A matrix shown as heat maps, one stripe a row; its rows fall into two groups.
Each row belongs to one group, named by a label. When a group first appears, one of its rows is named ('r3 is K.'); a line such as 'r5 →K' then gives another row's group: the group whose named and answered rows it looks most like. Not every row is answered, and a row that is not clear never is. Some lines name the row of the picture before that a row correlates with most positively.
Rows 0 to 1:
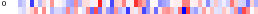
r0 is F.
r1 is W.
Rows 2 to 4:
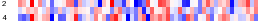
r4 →W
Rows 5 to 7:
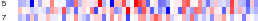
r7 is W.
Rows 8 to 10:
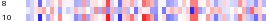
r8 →F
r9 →W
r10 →F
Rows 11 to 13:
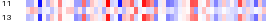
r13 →F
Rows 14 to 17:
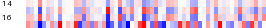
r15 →F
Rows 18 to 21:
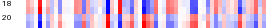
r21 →F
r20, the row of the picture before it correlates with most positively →15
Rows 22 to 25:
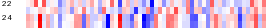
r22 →W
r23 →W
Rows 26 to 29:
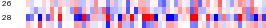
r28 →F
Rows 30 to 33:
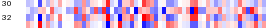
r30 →F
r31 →W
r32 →F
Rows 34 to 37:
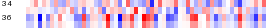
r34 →W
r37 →F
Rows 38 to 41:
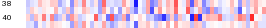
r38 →W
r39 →W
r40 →W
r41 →W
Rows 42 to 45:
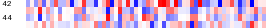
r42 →W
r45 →W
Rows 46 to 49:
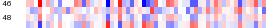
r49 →F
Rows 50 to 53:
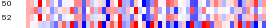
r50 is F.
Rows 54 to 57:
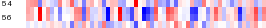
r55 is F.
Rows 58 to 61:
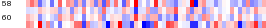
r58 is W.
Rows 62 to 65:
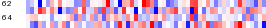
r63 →W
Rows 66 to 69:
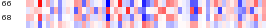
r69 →F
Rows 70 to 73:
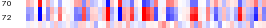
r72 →F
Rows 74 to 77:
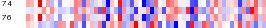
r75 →W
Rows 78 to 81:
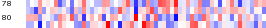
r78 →W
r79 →W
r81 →F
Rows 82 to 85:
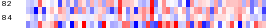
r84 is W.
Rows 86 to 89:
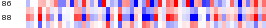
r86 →W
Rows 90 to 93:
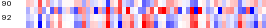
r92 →F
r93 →F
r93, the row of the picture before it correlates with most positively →89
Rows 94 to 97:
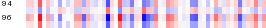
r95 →F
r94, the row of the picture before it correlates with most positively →90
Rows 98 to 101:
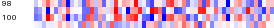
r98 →W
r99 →F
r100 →W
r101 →W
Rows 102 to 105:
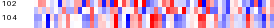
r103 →W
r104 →F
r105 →F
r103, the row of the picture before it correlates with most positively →98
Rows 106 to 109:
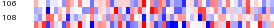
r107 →F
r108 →W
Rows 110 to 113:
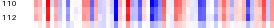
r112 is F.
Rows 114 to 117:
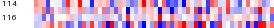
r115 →W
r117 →W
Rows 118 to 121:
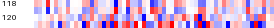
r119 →F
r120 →W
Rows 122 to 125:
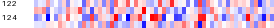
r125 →W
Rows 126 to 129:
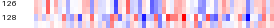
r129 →W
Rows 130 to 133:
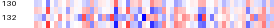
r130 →F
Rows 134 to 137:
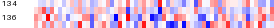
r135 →W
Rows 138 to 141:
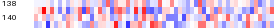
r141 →F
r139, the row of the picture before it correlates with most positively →135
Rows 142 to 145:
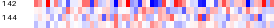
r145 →F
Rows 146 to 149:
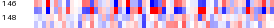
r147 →F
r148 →W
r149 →W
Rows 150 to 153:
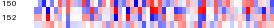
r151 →F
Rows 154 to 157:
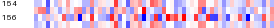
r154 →F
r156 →W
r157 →F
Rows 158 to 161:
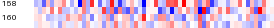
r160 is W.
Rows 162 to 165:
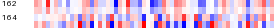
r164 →W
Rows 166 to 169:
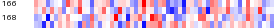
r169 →W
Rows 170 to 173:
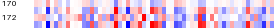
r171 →F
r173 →F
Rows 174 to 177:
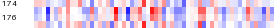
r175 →F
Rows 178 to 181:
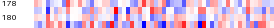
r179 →F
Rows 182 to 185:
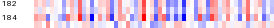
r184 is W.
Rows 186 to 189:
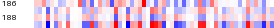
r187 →F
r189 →F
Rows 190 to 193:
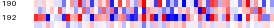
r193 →W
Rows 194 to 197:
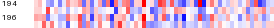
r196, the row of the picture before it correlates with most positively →192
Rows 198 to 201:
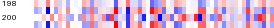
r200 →W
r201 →F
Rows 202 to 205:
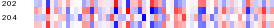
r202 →F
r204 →W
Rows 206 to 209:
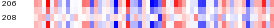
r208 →W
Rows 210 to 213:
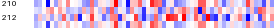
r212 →W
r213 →F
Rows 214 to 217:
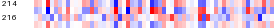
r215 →F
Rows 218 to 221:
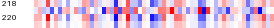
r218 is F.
